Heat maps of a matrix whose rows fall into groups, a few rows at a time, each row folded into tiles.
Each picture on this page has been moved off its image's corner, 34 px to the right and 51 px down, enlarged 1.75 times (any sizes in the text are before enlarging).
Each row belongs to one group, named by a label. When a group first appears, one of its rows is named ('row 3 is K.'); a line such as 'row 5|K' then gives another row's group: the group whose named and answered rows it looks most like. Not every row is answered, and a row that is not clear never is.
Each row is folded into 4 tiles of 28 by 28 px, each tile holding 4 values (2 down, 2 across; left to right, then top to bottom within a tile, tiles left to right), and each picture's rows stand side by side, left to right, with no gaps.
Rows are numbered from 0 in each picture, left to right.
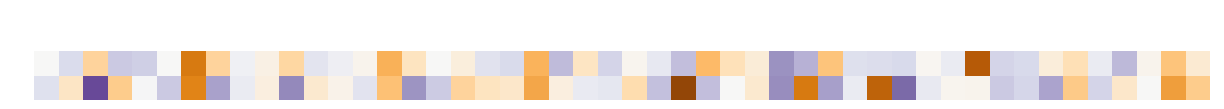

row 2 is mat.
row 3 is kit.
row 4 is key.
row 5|key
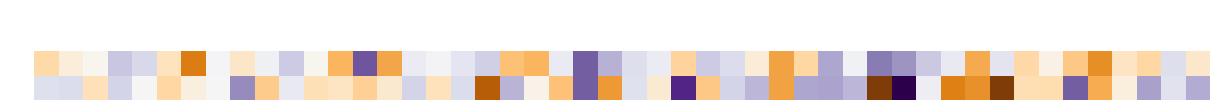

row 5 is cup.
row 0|key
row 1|mat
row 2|kit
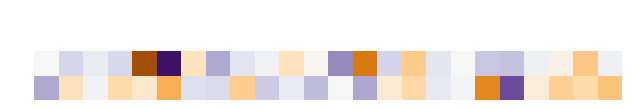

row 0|mat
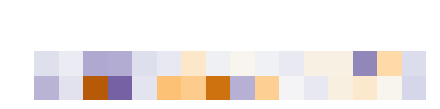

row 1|mat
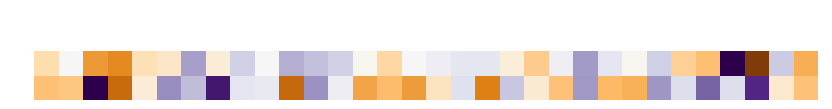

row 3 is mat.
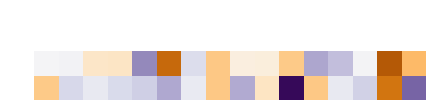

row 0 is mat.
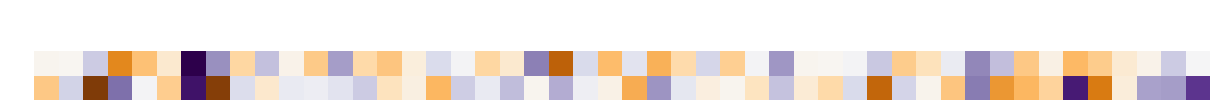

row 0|kit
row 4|kit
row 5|cup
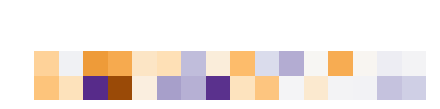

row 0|cup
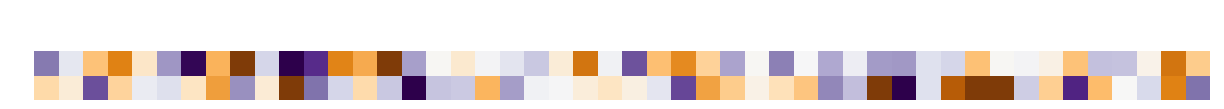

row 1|key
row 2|key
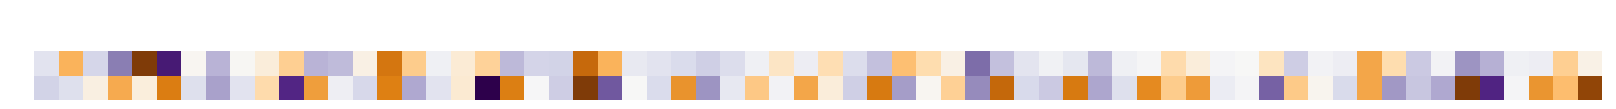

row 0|mat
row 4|kit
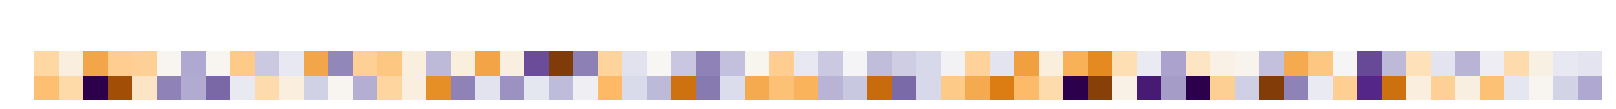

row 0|cup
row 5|cup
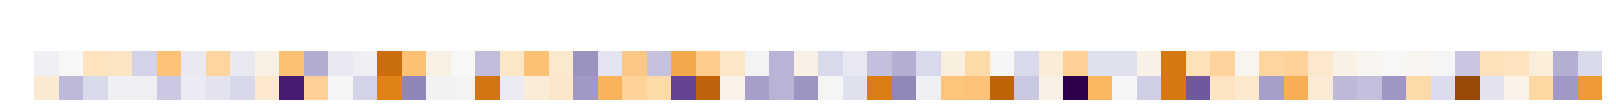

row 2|kit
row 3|cup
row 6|cup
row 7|kit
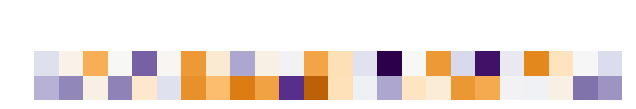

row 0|key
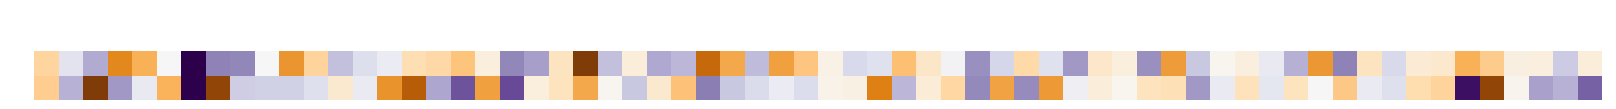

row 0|kit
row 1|key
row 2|key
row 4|kit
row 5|mat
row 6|mat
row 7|cup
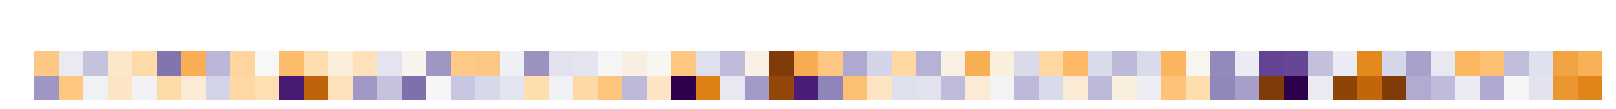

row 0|mat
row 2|key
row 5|key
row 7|key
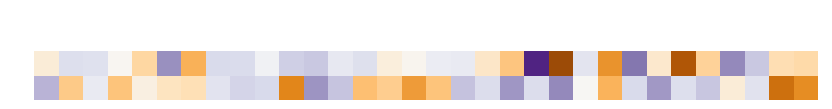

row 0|mat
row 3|key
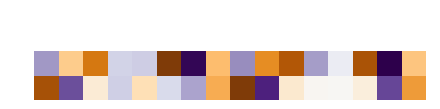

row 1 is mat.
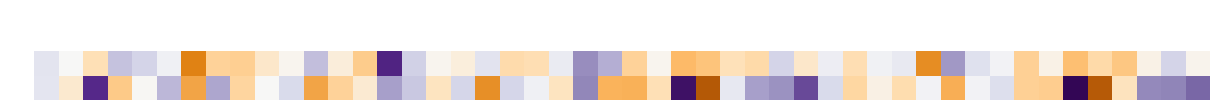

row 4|mat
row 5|cup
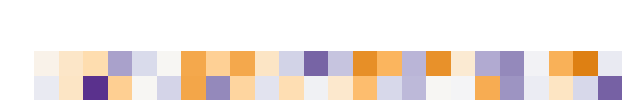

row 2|key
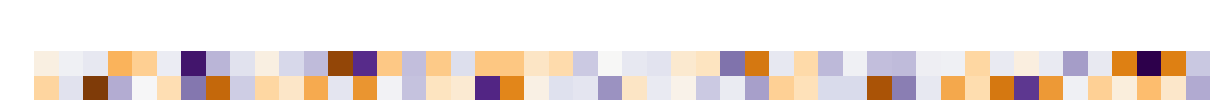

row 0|kit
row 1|mat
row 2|cup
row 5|mat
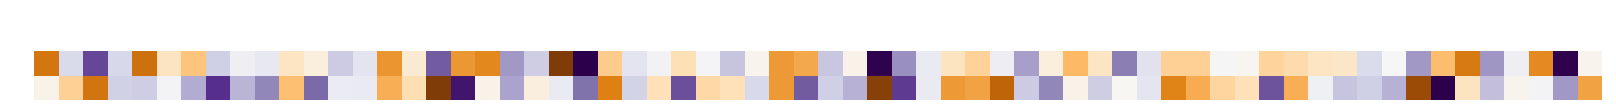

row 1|key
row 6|cup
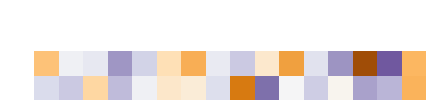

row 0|key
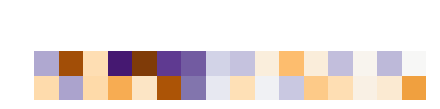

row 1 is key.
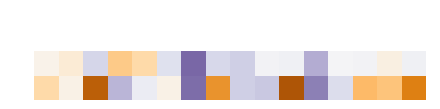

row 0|kit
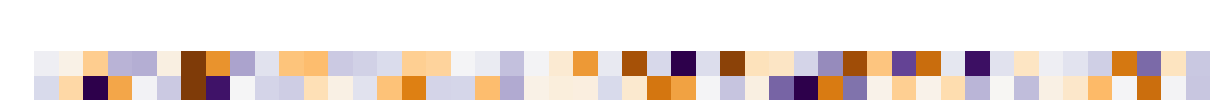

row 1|key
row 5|mat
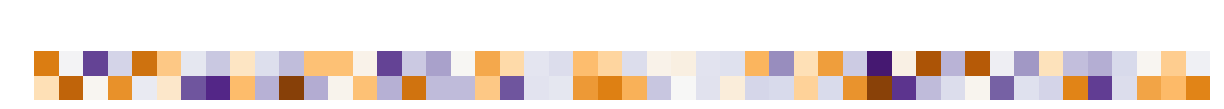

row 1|kit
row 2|key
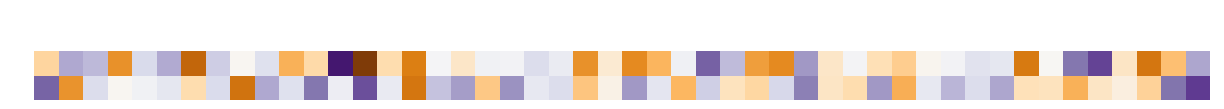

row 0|mat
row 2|key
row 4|cup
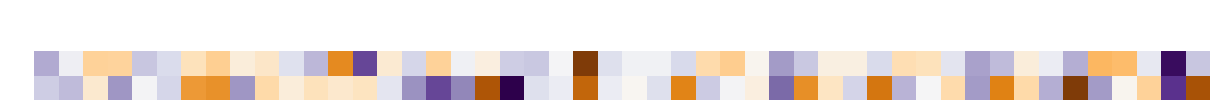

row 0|key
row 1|mat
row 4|kit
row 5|kit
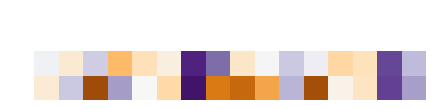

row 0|kit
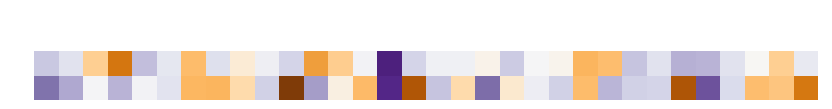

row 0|key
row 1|kit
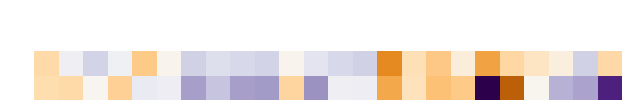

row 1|key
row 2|cup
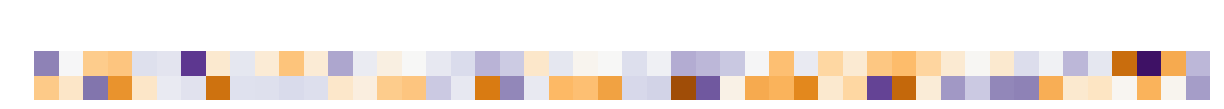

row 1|key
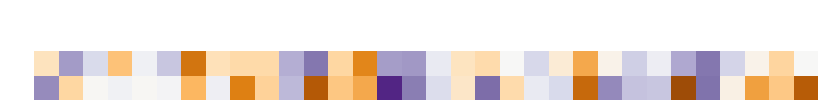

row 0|mat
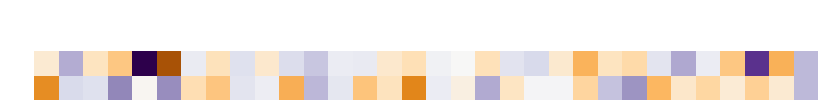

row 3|mat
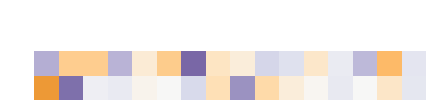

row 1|mat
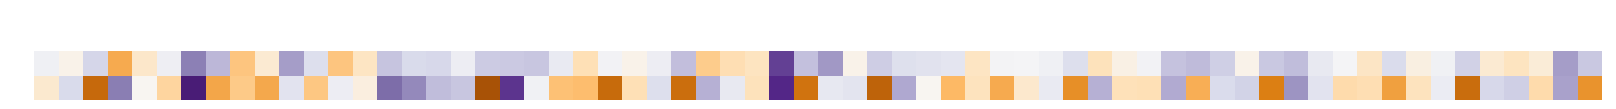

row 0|kit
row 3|kit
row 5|kit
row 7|kit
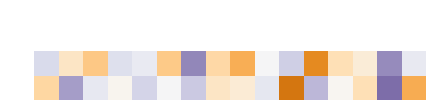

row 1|kit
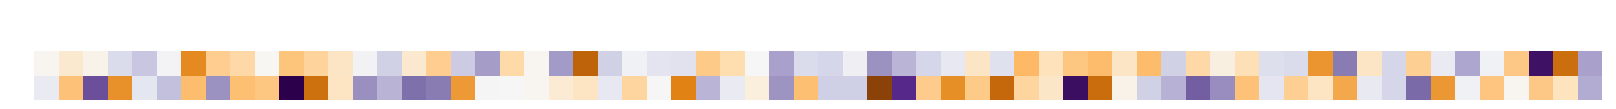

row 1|cup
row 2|mat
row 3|kit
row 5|cup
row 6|mat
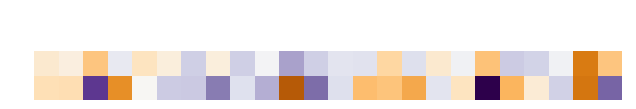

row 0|cup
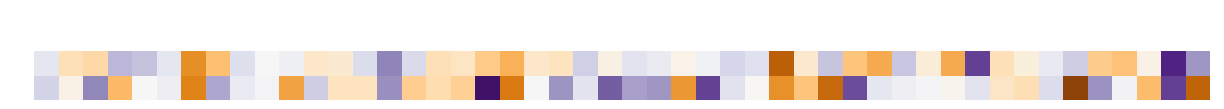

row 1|kit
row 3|key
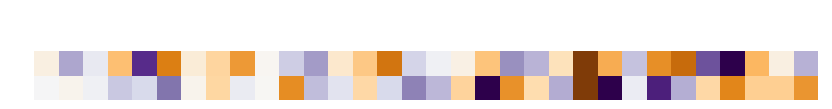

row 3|key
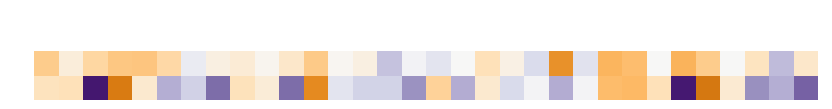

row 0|cup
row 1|cup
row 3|cup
